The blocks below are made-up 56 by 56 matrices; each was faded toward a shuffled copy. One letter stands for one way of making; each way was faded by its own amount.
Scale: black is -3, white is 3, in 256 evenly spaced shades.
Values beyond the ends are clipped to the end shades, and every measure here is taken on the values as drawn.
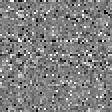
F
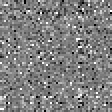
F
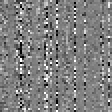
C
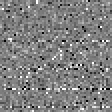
F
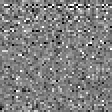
F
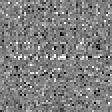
F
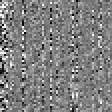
C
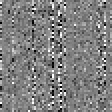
C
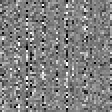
C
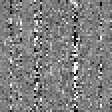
C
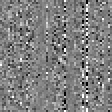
C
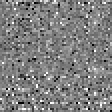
F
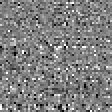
F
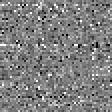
F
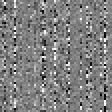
C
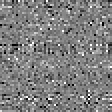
F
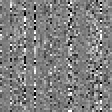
C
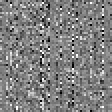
C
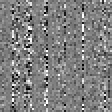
C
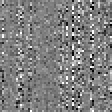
C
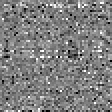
F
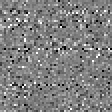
F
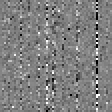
C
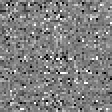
F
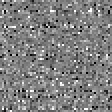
F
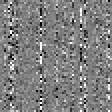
C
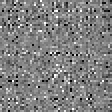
F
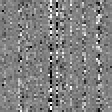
C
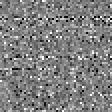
F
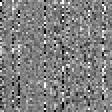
C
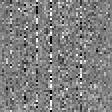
C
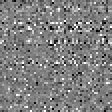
F
